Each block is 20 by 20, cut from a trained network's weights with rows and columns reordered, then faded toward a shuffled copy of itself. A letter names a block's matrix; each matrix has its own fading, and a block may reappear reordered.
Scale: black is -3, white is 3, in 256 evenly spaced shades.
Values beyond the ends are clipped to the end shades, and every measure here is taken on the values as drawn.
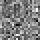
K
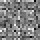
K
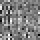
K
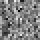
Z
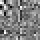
K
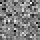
Z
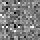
Z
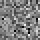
Z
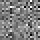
K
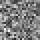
Z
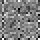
K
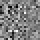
K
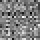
K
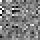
K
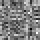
K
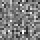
Z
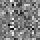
K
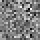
Z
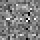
Z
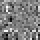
K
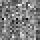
Z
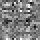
K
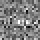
K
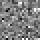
K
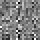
K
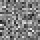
Z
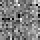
Z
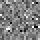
K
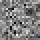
Z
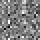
K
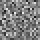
Z
